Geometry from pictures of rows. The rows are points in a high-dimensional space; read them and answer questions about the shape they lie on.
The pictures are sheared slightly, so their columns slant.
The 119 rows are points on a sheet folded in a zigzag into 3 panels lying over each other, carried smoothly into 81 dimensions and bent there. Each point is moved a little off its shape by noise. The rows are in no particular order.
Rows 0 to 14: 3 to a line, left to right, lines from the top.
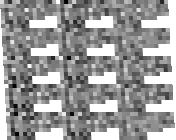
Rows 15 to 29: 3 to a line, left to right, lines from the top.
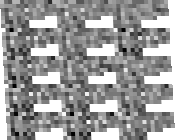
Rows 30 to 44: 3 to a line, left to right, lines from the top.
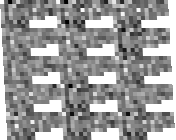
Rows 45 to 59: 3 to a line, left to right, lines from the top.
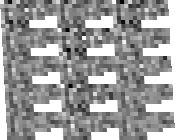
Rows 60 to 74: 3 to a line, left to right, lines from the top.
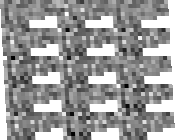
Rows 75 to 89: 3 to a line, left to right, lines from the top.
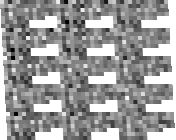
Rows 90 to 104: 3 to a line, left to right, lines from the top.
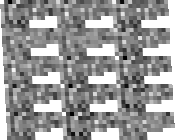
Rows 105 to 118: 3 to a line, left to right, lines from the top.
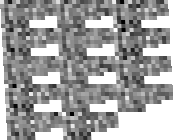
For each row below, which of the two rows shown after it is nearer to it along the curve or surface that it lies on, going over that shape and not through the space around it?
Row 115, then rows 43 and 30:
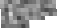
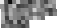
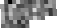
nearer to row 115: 43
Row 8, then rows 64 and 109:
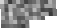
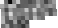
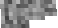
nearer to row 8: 64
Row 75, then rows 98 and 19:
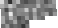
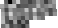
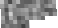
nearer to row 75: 98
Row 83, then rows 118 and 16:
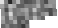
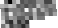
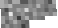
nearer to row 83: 118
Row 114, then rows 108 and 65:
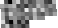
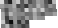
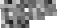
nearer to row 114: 65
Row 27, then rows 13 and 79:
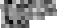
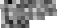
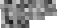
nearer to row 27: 79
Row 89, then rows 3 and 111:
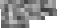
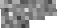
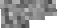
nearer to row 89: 3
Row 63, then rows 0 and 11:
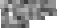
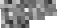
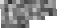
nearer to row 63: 11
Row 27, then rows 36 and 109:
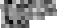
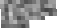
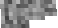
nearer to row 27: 109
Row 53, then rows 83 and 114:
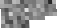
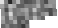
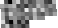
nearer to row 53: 114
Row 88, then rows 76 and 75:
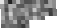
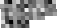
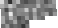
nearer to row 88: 75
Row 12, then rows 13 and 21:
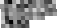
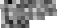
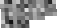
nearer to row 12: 21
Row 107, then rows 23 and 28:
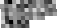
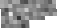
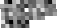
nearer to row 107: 28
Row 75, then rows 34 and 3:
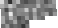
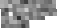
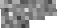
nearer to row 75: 34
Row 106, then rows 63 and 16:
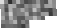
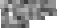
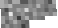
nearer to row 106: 63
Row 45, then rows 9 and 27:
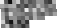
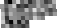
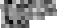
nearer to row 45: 9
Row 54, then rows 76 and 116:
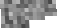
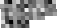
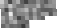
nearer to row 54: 76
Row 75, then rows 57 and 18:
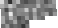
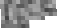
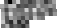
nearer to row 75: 18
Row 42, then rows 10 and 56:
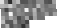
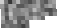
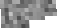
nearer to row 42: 10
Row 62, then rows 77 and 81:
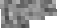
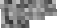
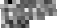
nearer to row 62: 77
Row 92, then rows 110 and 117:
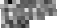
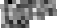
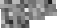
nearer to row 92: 110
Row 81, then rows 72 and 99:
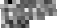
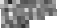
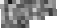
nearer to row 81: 72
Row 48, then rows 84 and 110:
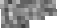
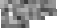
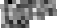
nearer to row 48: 84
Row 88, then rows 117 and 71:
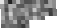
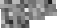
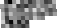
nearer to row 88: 71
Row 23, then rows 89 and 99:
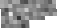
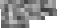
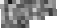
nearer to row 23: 89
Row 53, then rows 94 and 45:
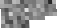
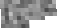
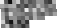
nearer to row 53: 94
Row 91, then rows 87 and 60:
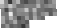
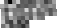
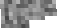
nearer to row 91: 87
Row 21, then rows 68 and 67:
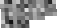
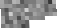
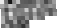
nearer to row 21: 68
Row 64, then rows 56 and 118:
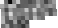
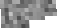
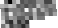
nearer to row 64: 118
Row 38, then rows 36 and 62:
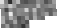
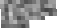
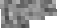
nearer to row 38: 36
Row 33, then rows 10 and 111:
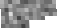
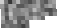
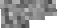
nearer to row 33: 10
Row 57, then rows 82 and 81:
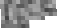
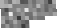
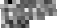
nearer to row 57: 82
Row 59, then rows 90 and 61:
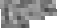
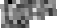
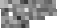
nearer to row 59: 61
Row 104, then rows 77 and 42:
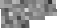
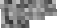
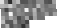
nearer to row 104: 77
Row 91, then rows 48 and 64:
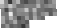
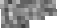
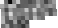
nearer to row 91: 64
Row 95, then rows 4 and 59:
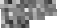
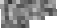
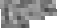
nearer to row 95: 4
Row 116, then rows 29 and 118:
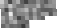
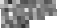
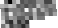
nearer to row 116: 29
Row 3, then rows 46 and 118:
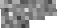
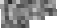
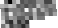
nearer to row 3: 46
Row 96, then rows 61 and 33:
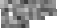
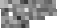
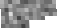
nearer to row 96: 61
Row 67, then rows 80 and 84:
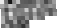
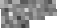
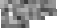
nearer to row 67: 84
